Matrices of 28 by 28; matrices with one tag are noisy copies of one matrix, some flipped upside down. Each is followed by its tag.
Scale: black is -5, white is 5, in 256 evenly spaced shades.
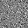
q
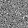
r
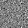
q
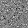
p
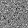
p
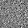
q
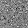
p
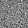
q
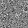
r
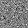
p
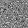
p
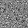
p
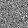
r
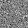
r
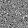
r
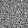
q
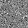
r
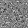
p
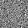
q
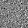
q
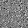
q
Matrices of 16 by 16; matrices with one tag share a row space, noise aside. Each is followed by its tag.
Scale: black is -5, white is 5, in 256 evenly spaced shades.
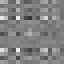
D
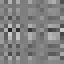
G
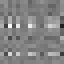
G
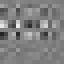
D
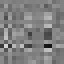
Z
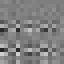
D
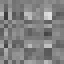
Z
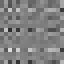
G
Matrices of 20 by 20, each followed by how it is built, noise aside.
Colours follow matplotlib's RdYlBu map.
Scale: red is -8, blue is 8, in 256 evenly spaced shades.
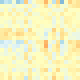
low rank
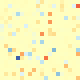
sparse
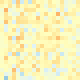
low rank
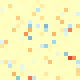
sparse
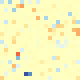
sparse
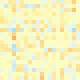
low rank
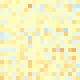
low rank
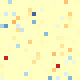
sparse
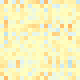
low rank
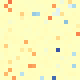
sparse
